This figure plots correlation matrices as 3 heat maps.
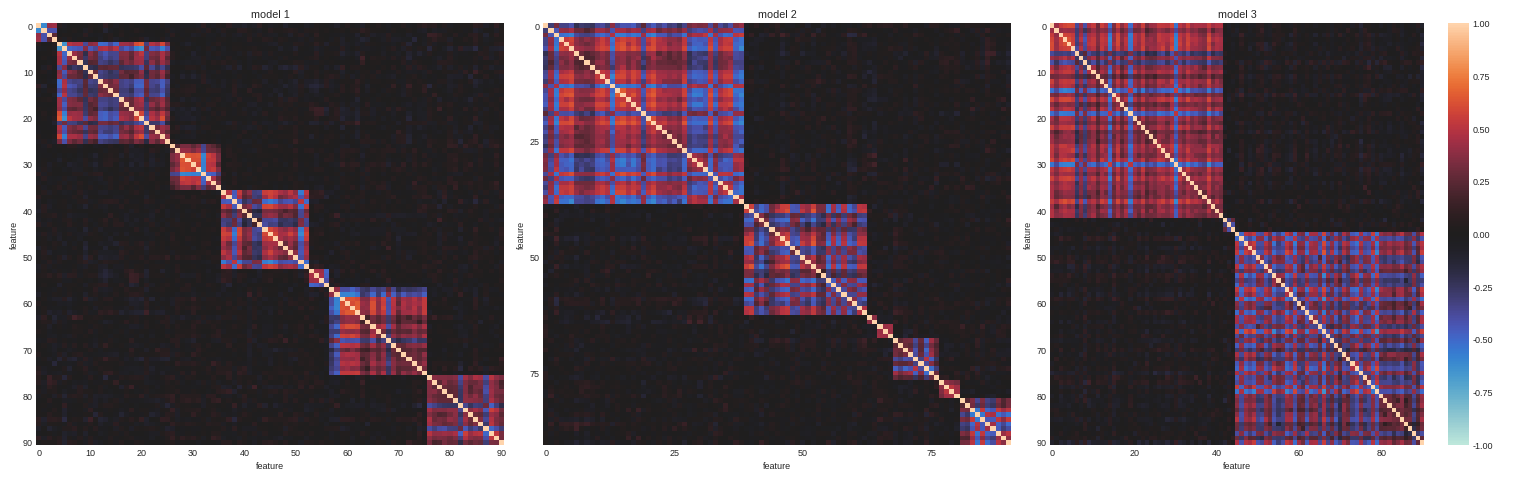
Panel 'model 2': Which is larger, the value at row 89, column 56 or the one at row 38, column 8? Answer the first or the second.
the first
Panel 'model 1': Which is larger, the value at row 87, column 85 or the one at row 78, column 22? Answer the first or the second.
the second
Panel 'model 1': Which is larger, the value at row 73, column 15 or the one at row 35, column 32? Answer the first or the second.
the first
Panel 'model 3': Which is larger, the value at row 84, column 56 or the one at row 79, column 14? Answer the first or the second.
the second
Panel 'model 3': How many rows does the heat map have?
91
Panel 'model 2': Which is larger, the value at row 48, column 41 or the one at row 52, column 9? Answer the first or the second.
the first
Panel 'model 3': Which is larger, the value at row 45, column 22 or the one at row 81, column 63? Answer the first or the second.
the second
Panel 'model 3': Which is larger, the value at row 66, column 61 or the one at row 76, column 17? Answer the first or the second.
the first
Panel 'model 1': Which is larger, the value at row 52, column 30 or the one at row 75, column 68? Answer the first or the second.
the first
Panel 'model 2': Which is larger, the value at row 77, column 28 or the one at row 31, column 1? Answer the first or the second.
the first
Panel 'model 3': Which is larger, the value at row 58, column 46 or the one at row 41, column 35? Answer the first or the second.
the second
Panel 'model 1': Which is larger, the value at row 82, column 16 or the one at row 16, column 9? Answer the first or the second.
the first
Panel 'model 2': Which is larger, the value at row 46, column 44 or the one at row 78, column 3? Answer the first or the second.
the first
